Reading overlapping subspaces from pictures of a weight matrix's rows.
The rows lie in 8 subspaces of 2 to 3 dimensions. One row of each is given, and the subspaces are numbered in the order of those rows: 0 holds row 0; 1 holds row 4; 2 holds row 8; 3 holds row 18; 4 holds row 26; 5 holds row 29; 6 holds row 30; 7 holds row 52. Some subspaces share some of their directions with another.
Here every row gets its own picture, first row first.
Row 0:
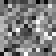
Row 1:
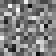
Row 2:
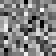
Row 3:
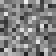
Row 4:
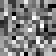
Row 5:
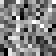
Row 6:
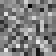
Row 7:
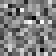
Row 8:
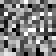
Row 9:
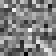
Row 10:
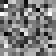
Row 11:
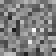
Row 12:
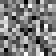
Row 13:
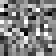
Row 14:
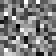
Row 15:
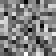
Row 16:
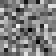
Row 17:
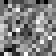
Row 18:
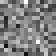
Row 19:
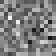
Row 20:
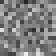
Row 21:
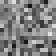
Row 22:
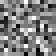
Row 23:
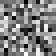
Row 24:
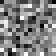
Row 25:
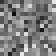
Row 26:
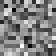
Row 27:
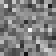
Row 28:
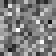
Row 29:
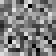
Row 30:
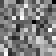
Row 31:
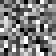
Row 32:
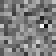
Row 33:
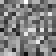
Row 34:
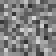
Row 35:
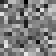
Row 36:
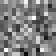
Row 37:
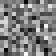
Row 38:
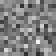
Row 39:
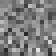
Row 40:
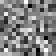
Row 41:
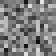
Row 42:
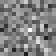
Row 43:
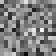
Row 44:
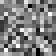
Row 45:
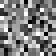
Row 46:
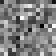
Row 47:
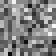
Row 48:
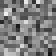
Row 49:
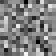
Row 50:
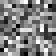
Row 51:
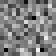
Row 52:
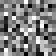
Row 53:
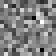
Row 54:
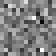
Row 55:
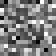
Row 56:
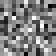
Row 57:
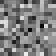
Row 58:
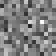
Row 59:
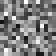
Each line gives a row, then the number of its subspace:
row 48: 4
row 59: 4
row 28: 0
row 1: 0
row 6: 5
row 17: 0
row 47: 1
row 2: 7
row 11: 2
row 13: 3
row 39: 5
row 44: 5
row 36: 0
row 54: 0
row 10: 3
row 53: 0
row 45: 7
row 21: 1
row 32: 5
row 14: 4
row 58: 7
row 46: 6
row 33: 2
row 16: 7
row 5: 6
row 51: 0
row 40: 5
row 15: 1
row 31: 1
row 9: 4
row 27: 4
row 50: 5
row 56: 1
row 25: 5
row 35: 3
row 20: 2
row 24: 6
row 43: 2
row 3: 6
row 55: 7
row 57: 6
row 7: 0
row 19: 2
